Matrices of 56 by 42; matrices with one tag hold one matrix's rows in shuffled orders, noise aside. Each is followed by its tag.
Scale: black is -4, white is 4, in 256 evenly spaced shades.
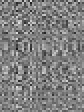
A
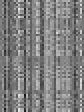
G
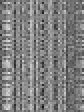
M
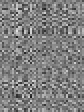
A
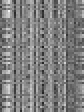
M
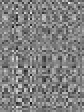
A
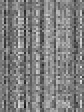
G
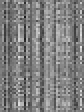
G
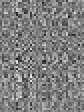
A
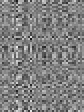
A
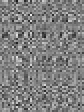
A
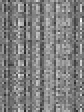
G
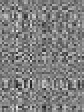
A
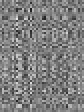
A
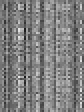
G
